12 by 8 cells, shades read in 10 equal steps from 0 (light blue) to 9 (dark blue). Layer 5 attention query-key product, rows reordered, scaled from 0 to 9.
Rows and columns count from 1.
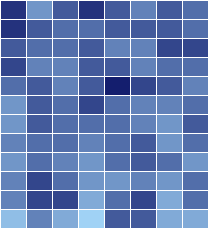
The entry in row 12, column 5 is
6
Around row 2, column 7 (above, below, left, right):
6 7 6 5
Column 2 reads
3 6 5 4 6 6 6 5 5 7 7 4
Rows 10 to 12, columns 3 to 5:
5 3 3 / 7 2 5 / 2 0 6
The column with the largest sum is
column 5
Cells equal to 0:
1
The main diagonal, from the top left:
8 6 5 6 9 4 3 5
